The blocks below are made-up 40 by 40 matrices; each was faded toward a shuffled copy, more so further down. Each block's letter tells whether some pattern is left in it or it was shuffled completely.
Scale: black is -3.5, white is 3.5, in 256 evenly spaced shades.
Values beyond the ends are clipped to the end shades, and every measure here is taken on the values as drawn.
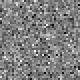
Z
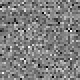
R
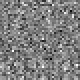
R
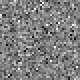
Z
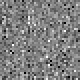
R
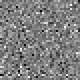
R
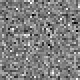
R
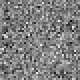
R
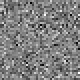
R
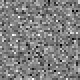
Z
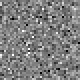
R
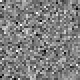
Z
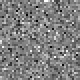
Z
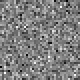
Z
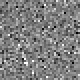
R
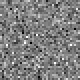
Z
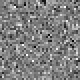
R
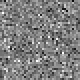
Z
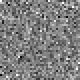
Z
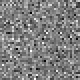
R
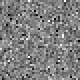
Z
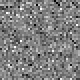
R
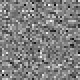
R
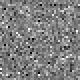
Z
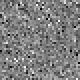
Z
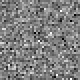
Z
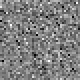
R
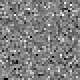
R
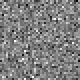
R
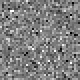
Z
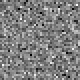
Z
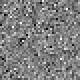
Z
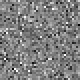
R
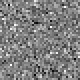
R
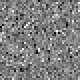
Z
